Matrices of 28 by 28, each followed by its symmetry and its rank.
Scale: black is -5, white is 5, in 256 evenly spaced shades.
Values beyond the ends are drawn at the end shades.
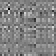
neither, rank three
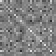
symmetric, rank five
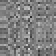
neither, rank three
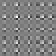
symmetric, rank one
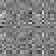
neither, rank three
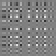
symmetric, rank one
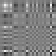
symmetric, rank one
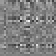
neither, rank three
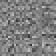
neither, rank five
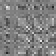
symmetric, rank three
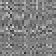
neither, rank five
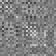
symmetric, rank three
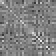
symmetric, rank five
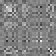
symmetric, rank three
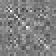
symmetric, rank five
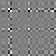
symmetric, rank one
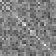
symmetric, rank five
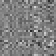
neither, rank five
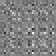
symmetric, rank three
